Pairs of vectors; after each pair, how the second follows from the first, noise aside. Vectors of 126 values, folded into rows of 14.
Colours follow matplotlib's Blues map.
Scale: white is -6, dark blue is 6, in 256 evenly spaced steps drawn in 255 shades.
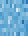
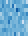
negated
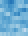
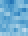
copied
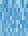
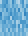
copied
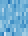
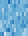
copied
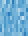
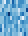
scaled up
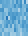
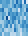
scaled up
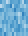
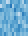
copied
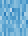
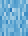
negated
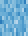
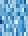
scaled up
